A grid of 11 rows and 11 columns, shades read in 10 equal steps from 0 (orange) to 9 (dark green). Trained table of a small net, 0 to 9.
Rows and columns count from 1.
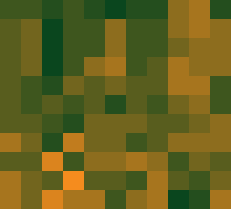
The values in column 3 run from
1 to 9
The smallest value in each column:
3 5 1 0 3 3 3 3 3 3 3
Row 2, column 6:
4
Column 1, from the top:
7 6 6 6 6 6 6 3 6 3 3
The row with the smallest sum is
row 11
